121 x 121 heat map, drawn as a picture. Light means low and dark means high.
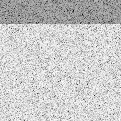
No regular stripes run through it. On average the colour sits 20% of the way up the scale. The top part is higher, up to a seam about 20% of the way down.
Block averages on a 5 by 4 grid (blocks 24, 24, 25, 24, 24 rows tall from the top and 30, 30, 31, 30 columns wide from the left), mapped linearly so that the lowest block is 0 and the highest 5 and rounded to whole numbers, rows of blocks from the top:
5555 | 0000 | 0000 | 0000 | 0000
